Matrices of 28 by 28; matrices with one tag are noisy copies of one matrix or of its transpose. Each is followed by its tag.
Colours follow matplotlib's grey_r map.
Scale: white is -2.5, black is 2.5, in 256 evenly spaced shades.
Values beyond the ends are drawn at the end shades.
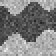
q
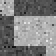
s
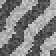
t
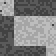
s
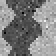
q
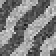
t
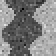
q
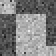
s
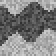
q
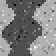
q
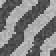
t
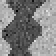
q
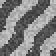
t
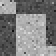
s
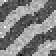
t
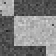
s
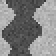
q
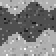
q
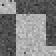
s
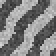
t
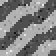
t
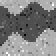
q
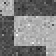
s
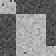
s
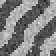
t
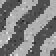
t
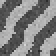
t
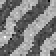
t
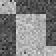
s
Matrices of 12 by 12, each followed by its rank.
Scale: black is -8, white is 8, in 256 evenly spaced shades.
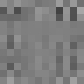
two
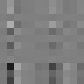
one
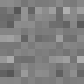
two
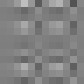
one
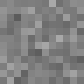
full rank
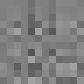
two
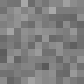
full rank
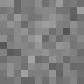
full rank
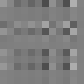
one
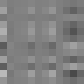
one
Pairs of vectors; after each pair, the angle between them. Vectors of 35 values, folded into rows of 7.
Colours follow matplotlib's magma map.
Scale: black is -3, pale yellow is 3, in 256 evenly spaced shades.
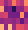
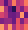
nearly parallel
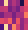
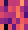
nearly opposite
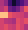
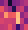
partly aligned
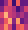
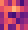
orthogonal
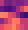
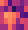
partly aligned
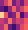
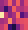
nearly parallel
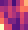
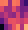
nearly opposite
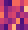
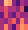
nearly opposite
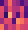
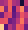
partly aligned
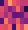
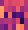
partly aligned
